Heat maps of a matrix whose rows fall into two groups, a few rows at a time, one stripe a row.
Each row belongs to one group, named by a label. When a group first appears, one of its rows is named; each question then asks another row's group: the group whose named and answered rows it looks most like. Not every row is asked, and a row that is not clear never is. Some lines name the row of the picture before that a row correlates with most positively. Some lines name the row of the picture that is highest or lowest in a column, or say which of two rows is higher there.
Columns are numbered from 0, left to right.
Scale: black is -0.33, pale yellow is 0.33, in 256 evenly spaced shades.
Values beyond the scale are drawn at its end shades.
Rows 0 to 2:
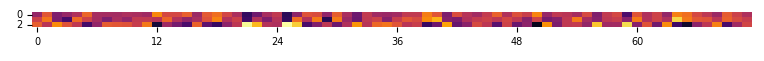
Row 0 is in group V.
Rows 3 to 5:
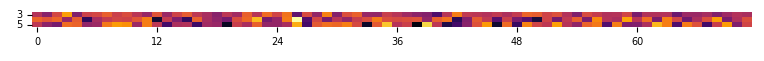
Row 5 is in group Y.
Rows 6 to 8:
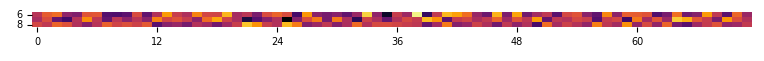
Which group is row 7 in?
V
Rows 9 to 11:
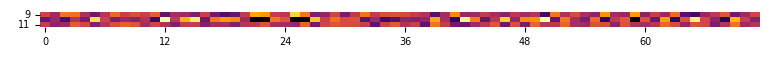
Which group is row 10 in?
V
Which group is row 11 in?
Y
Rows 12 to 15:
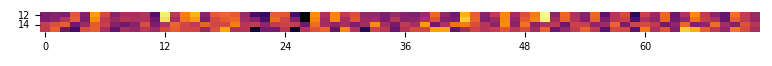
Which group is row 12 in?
V
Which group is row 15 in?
V
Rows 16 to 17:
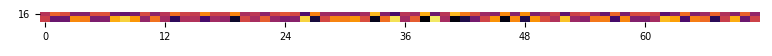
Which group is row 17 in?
Y
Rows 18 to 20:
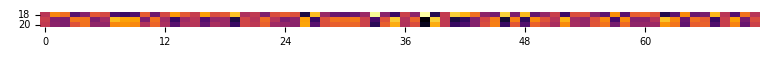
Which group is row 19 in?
Y
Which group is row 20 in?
Y
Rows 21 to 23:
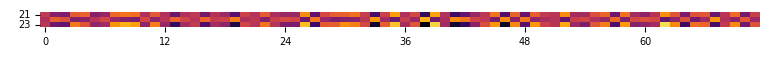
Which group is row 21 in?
Y
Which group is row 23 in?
Y
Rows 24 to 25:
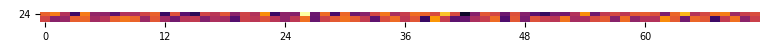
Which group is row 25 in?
Y
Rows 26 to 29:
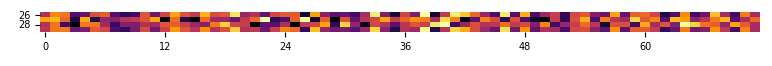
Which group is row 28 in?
V
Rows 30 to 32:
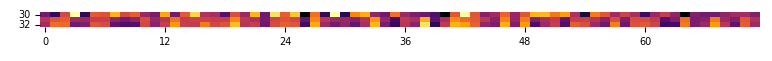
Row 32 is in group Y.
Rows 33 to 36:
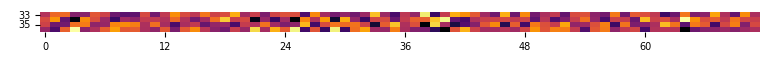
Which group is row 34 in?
V
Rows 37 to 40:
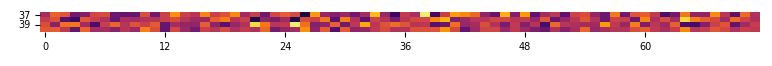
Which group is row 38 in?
V
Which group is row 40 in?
V
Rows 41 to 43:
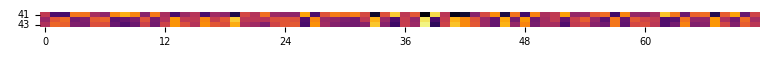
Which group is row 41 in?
Y
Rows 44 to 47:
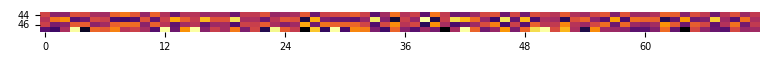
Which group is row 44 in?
Y
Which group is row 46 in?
Y
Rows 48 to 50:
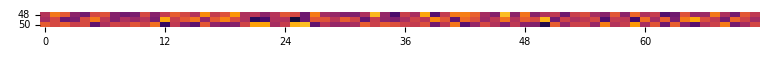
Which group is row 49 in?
V
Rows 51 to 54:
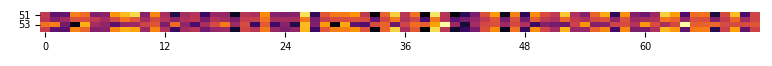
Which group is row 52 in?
Y
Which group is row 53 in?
V
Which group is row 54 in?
Y
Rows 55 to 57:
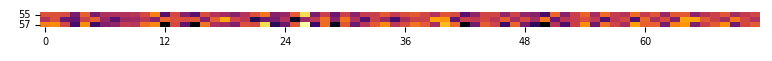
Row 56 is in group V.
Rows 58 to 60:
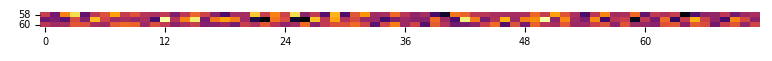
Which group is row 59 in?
V
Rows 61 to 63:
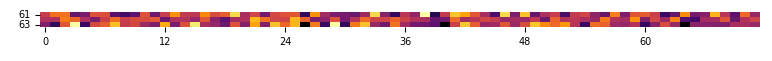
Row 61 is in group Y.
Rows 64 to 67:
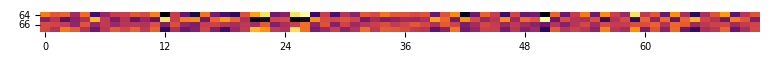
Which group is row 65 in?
V
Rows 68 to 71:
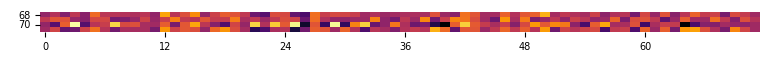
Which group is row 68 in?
V
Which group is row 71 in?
V
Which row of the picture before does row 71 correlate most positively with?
65
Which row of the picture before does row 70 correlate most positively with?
67
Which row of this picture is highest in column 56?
70
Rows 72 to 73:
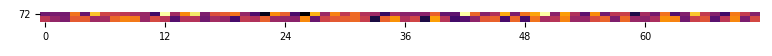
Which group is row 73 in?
Y
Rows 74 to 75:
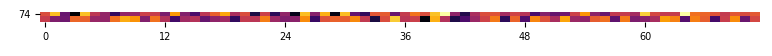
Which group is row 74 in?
V
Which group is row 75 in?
Y
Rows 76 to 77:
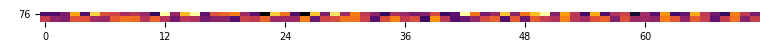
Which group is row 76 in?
V
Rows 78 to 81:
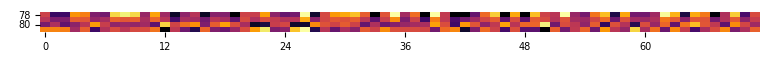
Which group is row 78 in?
Y
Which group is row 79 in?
Y
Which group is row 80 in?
V
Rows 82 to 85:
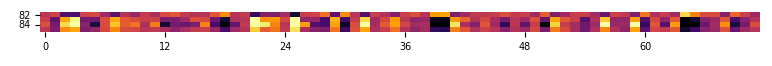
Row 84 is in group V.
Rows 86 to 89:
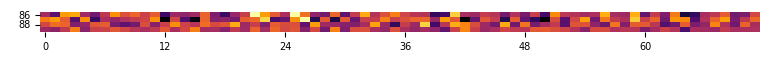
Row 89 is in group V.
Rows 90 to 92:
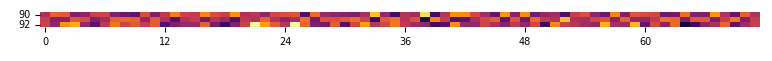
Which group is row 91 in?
Y
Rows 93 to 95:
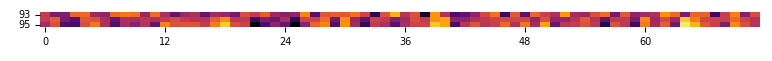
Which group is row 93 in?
Y
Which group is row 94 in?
V
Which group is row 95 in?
V
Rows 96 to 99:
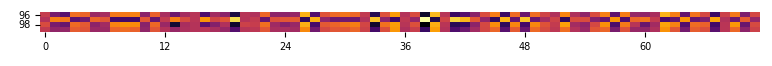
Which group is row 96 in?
Y
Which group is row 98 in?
Y
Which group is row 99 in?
Y
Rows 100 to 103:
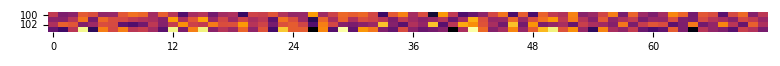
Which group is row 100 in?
Y
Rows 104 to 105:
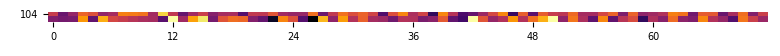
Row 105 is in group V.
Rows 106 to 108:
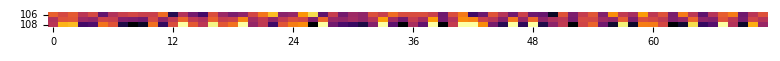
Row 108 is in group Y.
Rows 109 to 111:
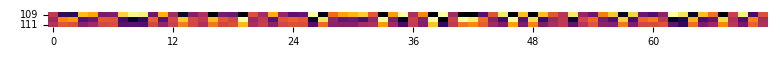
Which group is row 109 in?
Y
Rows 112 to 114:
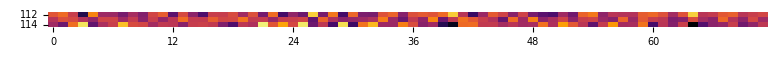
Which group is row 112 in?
V
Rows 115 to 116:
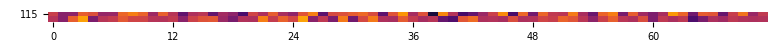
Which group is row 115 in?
Y
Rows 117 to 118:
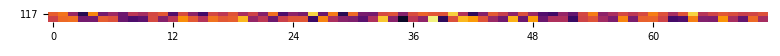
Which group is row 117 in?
V
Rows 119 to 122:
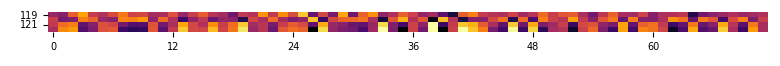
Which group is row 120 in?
Y
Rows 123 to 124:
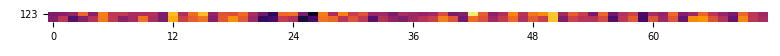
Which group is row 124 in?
V
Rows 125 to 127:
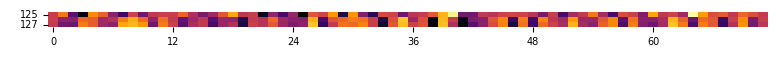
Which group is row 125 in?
V
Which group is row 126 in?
Y
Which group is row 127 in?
Y
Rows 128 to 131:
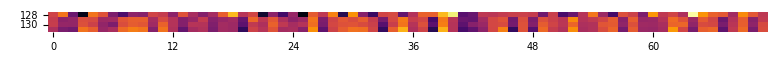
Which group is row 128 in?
V
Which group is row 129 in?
Y
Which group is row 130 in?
Y
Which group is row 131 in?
Y
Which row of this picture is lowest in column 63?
128
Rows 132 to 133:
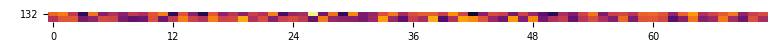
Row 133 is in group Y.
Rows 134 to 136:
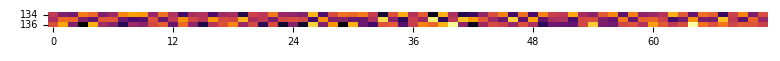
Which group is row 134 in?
Y
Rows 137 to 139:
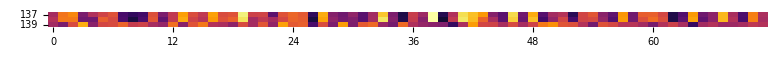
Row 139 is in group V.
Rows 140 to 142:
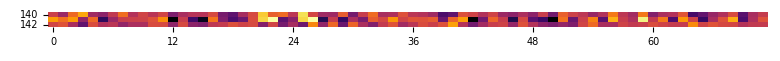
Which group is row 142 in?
V
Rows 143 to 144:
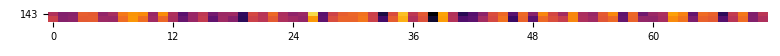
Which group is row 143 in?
Y
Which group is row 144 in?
Y
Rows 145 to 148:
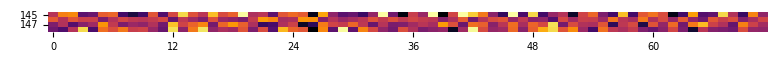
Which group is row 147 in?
V
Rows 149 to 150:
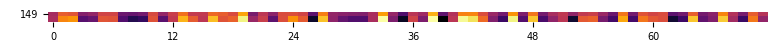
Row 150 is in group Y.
